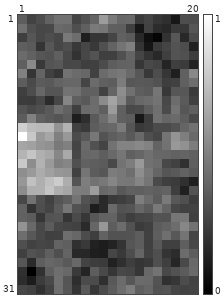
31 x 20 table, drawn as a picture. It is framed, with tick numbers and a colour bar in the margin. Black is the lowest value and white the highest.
Odd patch: higher, in the middle left. Roughest part: middle left. Ninth with the highest average: middle left. Grain: blotchy. Stripes: none.
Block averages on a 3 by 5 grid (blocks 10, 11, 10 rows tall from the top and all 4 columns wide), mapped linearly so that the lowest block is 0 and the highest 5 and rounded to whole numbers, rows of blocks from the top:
11200 | 53221 | 01011
